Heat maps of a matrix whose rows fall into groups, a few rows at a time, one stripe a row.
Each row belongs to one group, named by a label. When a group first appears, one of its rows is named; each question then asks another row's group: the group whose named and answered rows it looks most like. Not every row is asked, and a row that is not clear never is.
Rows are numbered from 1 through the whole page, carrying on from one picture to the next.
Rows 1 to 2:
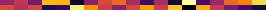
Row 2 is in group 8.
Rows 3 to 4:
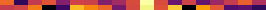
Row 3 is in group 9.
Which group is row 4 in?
8
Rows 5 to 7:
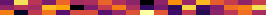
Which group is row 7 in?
9
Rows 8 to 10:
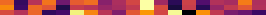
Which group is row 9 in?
9
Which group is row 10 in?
8
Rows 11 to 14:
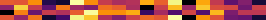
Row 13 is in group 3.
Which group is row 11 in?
8
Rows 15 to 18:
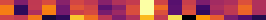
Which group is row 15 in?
9
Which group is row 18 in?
8
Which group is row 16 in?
9
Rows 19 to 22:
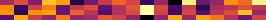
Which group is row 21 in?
9
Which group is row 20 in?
9
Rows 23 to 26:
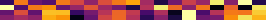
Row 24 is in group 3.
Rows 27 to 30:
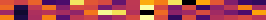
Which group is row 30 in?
9
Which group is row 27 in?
8
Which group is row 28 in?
9
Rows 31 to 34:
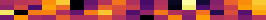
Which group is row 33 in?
3
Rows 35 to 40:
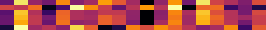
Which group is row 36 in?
8
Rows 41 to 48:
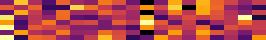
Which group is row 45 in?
9
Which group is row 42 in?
8
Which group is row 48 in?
3
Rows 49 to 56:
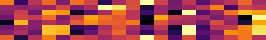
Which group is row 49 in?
9
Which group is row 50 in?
3
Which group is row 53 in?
3
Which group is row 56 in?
9
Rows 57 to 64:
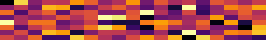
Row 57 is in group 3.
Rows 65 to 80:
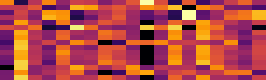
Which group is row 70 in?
8
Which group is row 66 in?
8
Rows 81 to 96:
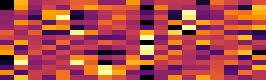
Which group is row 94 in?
3
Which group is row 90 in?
9
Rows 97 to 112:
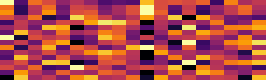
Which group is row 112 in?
3
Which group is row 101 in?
3
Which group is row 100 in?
8
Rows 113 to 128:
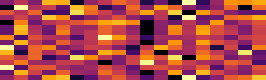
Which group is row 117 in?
3
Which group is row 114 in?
3
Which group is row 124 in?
8
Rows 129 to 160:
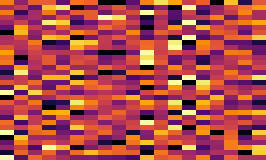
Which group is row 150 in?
8
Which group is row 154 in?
8
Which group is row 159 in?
3
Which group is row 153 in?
9
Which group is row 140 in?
9
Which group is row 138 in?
8
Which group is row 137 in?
8
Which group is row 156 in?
3
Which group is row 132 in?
3
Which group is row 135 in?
3
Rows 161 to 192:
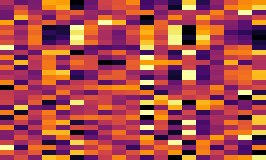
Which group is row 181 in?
8
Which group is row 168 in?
8
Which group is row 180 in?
3
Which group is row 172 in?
9
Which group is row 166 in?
8
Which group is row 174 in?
9
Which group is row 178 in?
3
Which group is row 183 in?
9
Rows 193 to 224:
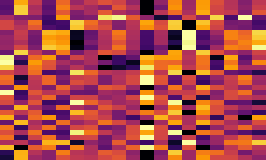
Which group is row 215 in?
8
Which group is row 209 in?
9
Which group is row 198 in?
8
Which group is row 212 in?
9
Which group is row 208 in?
9
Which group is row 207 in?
8
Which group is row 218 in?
9
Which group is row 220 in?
9
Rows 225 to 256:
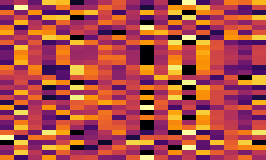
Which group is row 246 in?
9
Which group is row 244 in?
8
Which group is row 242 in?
8
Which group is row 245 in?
3
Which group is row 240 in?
3
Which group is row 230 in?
9
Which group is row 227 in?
8
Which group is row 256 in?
9
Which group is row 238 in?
8
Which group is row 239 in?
8
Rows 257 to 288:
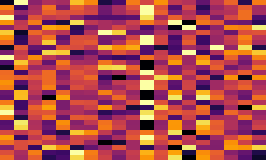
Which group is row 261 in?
8
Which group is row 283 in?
8
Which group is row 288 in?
8
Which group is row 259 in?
9
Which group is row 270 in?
3
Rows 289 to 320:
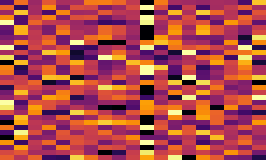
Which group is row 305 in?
8
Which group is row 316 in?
3
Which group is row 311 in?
8
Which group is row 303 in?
9
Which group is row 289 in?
3
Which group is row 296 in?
3
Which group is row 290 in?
9
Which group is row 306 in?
3
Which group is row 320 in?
8
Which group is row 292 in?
9
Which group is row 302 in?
9
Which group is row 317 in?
9
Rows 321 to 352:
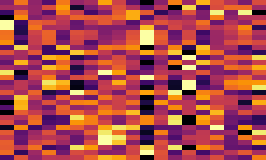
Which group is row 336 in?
9
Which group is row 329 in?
9
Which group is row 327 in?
9
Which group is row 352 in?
3
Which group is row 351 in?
9
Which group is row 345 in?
8
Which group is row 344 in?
8
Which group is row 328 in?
9
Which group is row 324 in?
3
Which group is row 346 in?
3
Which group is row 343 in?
3
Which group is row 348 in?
3
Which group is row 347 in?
3
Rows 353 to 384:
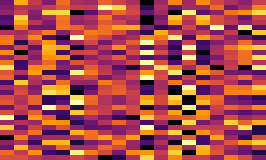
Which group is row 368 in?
9
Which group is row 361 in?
9
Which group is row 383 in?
8
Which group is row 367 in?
8
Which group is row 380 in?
3
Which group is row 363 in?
9
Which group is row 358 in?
3
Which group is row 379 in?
8
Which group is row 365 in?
9
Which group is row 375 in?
8
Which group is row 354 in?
3
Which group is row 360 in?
8
